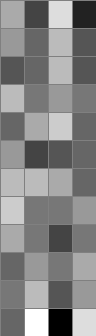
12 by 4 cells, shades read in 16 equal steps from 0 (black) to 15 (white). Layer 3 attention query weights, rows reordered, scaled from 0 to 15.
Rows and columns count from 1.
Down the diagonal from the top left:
10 6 11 7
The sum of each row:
29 31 27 34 34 24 38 35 28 32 32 34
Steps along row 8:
down same up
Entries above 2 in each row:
3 4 4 4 4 4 4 4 4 4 4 3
